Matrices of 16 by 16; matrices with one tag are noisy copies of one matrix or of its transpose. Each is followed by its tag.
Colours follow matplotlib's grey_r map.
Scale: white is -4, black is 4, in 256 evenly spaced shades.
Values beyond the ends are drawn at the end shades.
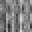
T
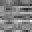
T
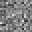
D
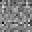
D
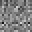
D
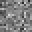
D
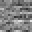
T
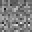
D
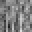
T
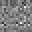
D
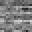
T
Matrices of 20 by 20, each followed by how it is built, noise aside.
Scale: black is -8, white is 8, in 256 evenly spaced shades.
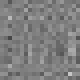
low rank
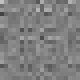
low rank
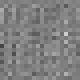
low rank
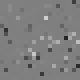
sparse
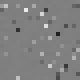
sparse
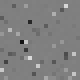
sparse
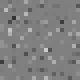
sparse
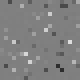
sparse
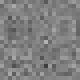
low rank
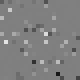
sparse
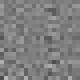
low rank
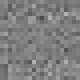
low rank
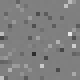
sparse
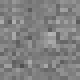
low rank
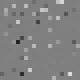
sparse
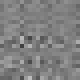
low rank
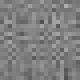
low rank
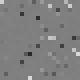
sparse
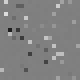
sparse
